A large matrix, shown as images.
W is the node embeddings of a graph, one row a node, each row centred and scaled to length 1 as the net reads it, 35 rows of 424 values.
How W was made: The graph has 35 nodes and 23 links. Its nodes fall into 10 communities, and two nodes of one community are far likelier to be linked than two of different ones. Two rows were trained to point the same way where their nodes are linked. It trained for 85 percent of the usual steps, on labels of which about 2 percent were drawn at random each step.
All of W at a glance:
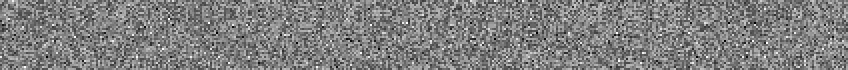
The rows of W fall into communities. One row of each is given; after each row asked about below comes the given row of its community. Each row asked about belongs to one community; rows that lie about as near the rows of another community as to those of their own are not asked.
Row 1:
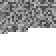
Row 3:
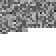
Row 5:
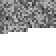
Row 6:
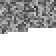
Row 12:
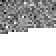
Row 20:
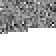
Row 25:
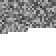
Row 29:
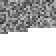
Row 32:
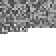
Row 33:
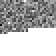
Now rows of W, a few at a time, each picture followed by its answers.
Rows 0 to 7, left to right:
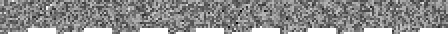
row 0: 29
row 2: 12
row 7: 5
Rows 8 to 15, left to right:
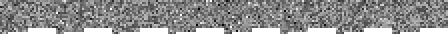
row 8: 20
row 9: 6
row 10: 3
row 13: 12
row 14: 29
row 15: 12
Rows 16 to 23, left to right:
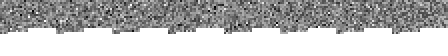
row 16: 33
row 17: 3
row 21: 1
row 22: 6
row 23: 33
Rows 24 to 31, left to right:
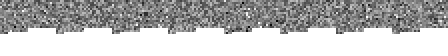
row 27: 25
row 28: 1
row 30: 32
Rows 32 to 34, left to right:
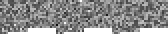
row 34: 3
